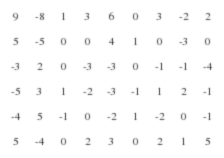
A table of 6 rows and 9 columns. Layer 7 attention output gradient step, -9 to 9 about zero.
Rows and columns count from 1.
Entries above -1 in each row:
7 7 3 4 4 8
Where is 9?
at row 1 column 1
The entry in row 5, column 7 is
-2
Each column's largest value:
9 5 1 3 6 1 3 2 5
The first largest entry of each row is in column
1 1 2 2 2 1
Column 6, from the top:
0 1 0 -1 1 0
